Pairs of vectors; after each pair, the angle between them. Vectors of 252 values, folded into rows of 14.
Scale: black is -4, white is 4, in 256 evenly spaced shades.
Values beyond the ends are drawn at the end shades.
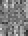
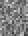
partly aligned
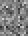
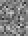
nearly opposite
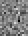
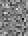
orthogonal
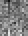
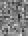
partly aligned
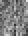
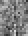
nearly opposite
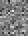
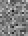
nearly opposite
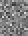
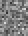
orthogonal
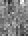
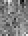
nearly opposite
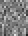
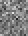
orthogonal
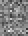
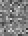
nearly parallel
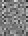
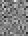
nearly parallel
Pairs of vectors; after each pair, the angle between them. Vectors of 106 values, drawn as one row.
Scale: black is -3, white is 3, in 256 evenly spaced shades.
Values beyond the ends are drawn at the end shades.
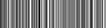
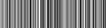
nearly opposite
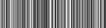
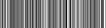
partly opposed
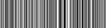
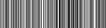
orthogonal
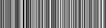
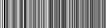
partly opposed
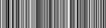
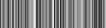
partly aligned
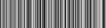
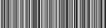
partly opposed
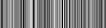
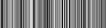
nearly parallel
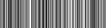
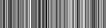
nearly parallel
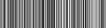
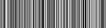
nearly parallel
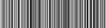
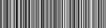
partly opposed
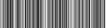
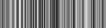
orthogonal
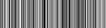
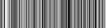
partly aligned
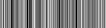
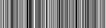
nearly parallel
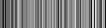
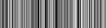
partly aligned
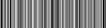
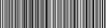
partly opposed
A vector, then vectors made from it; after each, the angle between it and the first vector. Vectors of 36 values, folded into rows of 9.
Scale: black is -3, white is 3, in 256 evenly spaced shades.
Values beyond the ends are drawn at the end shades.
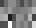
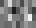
orthogonal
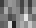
partly aligned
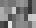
partly aligned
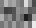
orthogonal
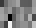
nearly parallel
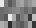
nearly opposite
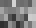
partly aligned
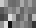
nearly opposite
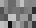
nearly opposite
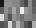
partly aligned
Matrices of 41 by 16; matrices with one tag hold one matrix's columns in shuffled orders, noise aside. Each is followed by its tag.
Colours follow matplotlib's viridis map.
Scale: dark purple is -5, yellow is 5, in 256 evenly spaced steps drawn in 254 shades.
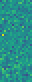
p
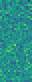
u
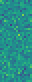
p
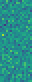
p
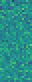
u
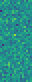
p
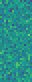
p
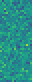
u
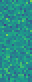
p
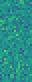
p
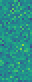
u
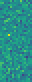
p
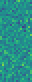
p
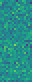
u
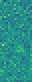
u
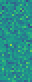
u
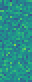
u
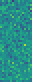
u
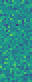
p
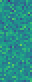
u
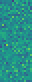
u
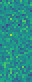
p
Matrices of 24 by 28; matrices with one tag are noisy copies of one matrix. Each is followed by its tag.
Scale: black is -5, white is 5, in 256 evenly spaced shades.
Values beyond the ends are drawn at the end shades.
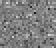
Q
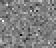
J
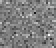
Q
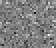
Q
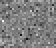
J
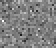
J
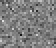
J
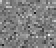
Q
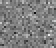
Q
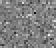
Q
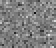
Q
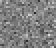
Q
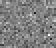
Q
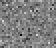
J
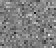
Q
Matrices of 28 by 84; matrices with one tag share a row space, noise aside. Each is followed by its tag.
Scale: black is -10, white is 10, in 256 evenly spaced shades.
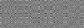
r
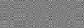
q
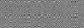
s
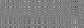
s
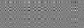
s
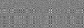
q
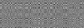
r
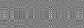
q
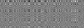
s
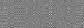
q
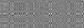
q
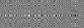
s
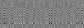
q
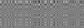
r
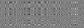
s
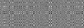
q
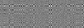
q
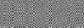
q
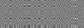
s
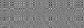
q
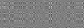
q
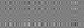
s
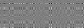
q
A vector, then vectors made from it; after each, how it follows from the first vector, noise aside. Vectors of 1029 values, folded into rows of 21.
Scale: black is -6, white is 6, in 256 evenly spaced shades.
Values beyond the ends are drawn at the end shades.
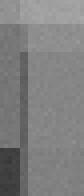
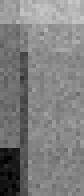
scaled up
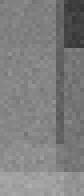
reversed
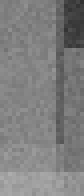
reversed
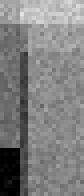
scaled up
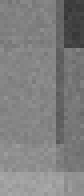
reversed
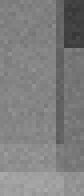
reversed
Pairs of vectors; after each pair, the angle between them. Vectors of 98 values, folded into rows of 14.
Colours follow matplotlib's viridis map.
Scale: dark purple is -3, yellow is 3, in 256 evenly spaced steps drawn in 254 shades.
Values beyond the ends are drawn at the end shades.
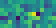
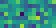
partly aligned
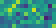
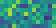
nearly parallel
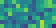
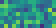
partly opposed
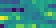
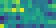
nearly opposite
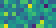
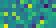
nearly parallel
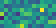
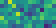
partly opposed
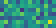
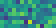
partly aligned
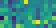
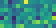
nearly parallel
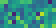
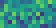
nearly opposite
